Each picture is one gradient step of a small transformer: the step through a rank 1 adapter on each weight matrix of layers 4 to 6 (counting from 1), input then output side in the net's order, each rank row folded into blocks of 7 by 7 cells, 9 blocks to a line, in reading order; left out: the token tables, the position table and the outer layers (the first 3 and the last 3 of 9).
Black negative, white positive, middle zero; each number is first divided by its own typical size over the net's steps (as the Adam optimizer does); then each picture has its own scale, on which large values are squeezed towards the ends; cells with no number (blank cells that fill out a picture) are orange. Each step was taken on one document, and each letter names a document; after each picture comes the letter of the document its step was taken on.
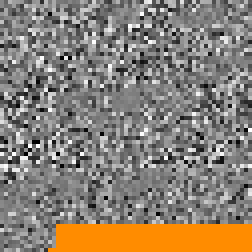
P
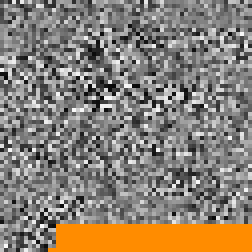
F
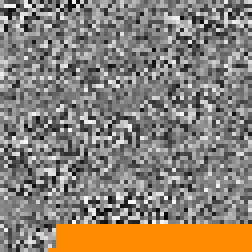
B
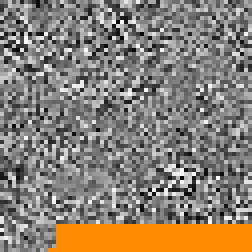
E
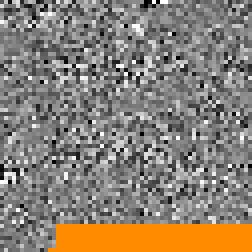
P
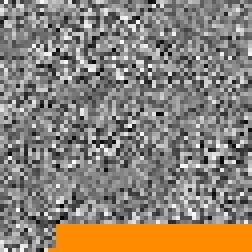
F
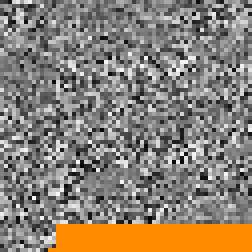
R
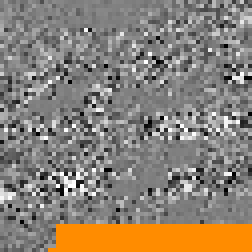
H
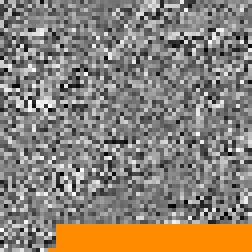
F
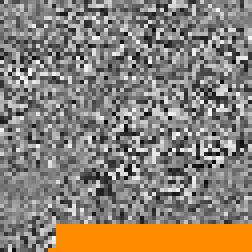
E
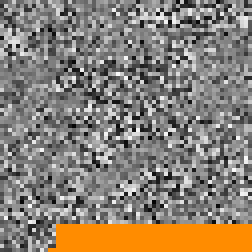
R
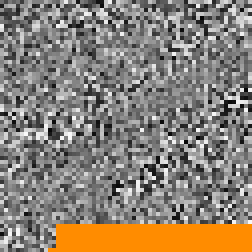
R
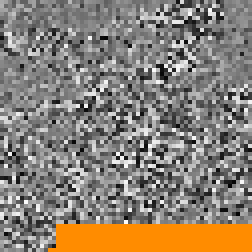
R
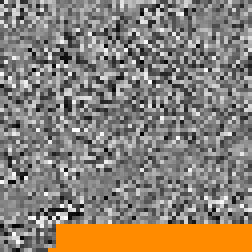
P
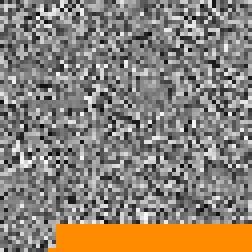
B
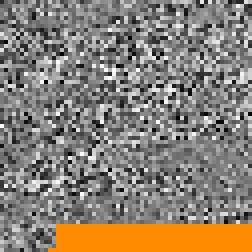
E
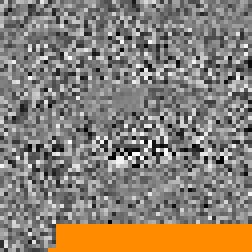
P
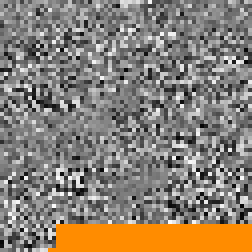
F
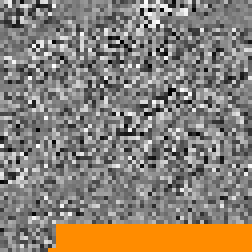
P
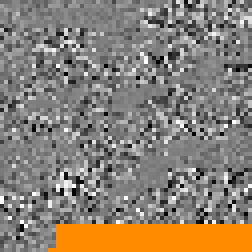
H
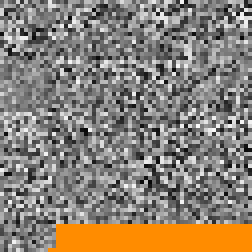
R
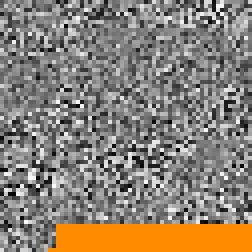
R
